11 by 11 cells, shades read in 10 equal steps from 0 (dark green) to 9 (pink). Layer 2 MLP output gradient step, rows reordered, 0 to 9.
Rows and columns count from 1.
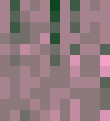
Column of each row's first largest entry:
1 1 1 5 3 11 11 1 1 8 11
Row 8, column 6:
5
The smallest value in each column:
5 2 4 5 5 0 5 2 5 5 3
